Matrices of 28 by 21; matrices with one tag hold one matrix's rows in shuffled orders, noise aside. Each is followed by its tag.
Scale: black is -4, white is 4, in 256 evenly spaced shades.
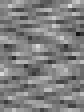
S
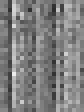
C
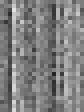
C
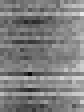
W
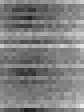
W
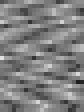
S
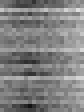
W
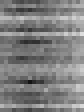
W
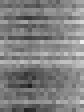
W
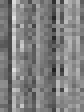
C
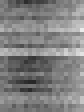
W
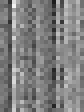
C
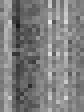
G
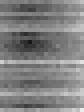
W
